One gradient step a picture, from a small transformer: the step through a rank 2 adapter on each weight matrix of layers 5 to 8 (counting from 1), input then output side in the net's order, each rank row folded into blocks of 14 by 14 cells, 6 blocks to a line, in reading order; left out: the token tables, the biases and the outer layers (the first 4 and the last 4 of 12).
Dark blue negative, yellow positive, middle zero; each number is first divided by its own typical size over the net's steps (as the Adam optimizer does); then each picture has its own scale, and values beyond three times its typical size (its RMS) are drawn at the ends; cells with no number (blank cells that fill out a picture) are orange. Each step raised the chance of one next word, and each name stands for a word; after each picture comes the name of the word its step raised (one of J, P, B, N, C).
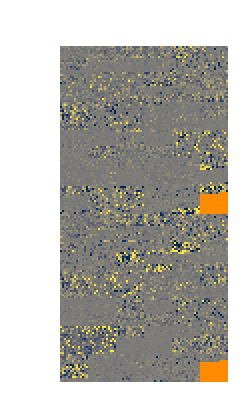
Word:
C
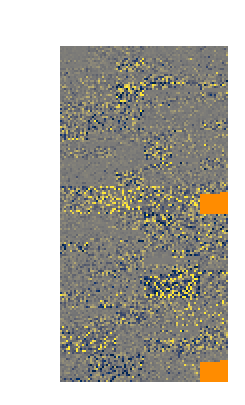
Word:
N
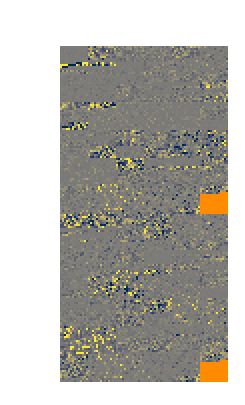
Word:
C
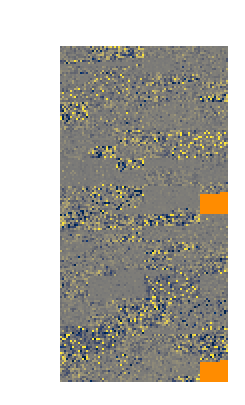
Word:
C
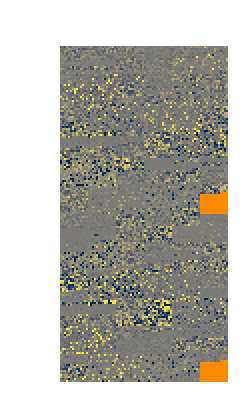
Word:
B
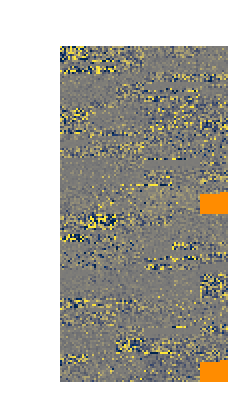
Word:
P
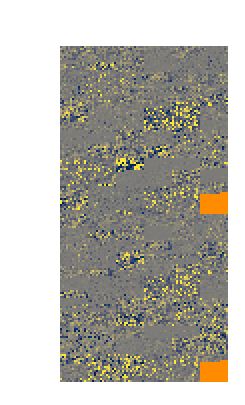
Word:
N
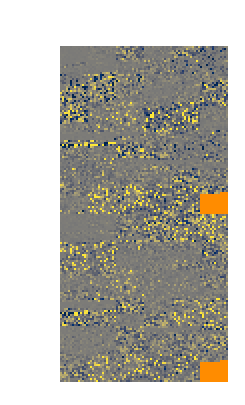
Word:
N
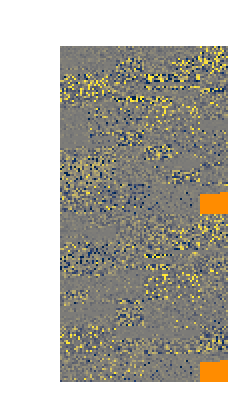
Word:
B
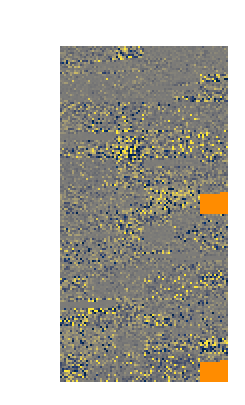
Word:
P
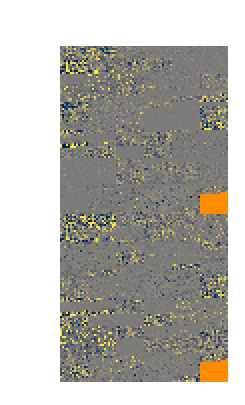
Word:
C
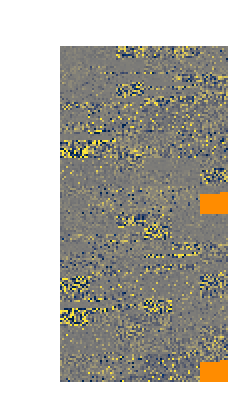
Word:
P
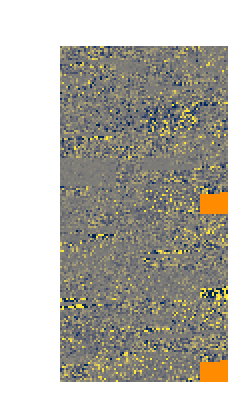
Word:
N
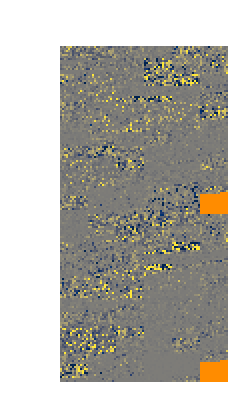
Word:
C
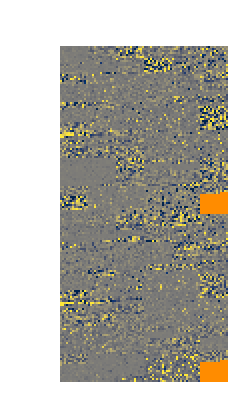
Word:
P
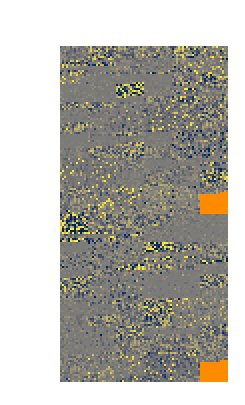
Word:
P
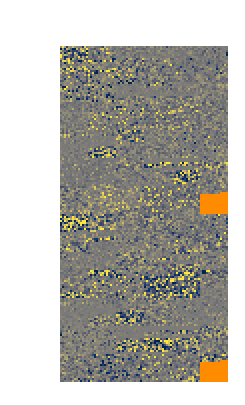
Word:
N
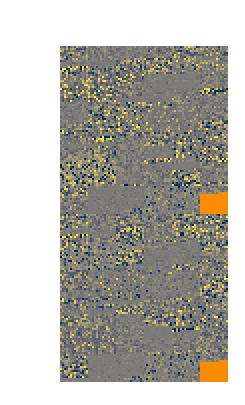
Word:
B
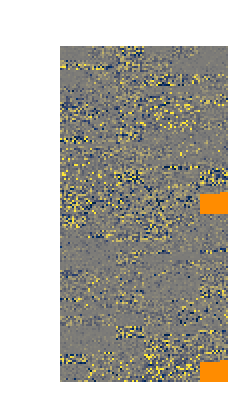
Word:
P
